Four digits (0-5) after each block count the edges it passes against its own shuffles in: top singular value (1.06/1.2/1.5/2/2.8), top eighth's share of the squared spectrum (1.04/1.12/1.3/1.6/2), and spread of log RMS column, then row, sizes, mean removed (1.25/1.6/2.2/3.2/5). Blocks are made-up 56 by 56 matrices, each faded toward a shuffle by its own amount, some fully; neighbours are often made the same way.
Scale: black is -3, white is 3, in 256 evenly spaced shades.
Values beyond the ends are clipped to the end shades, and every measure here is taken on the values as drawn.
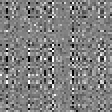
5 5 4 3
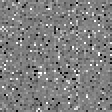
1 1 1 0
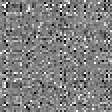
4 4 2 2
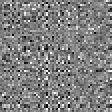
4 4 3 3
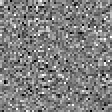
3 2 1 1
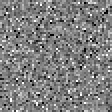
0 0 0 0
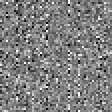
1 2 3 0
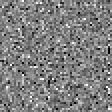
1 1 1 0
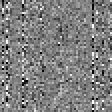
2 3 4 0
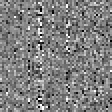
1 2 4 0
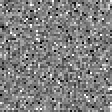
0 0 0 0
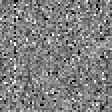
1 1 2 0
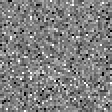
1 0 0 0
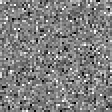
0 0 0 0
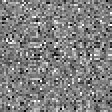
4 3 1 1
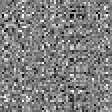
4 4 2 2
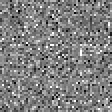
3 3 1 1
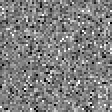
1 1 0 0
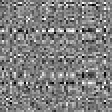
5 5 3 3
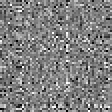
4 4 2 2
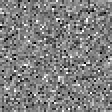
0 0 0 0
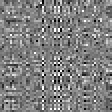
5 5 3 3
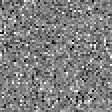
2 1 0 0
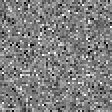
2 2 0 0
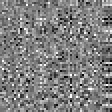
4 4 2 2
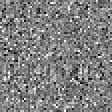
3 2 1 1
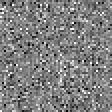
3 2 1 1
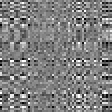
5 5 4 4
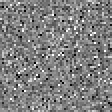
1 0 0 0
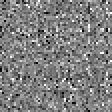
3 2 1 1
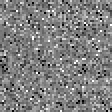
3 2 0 0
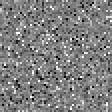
0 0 0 0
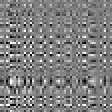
5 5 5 4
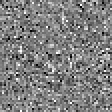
3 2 0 0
